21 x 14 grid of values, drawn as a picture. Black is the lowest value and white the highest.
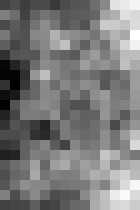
The ninth with the lowest average is the middle left. There is an overall slope up to the right. The field is mottled with small blotches.
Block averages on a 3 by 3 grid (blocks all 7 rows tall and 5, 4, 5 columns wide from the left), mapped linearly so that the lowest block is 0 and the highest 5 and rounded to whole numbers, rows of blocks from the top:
1 2 5 | 0 2 2 | 1 2 5
